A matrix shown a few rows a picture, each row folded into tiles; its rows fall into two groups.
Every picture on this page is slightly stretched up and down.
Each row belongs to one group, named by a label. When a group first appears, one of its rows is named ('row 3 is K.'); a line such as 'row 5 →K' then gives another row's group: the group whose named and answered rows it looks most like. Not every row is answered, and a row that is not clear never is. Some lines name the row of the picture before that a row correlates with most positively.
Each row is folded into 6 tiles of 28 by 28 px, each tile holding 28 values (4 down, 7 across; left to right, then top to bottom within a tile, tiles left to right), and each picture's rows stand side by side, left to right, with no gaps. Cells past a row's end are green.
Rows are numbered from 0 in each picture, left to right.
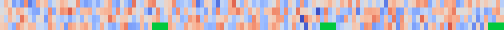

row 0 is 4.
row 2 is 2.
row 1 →4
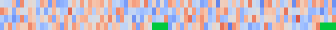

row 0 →2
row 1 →2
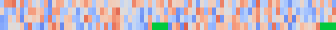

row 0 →2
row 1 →2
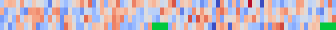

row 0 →2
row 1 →2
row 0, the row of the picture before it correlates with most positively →0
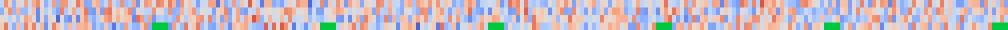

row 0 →4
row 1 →2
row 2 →2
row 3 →2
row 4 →2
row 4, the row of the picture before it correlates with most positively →1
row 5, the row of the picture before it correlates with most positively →1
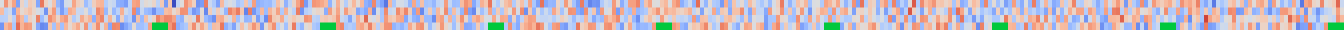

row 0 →2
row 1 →4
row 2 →4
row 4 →4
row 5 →2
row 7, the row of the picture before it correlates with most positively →3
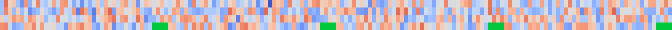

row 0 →4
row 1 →4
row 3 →4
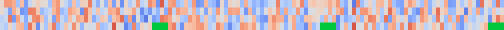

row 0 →2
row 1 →4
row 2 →2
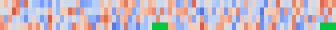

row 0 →4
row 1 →4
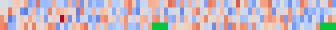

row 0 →4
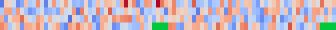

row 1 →4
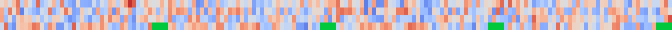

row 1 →4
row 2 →4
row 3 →2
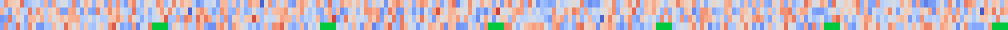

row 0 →2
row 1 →2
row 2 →2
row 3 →4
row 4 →2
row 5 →4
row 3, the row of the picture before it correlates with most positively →1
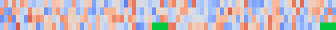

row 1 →4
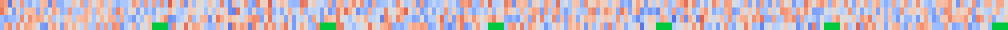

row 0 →2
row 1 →2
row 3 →2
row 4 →2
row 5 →4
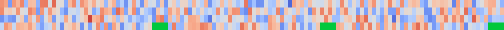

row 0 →2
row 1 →4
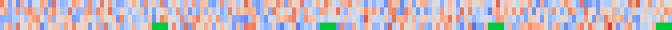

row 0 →2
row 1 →4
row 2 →2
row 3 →4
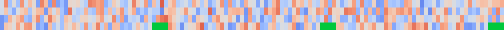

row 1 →4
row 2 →4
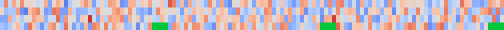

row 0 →2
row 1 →2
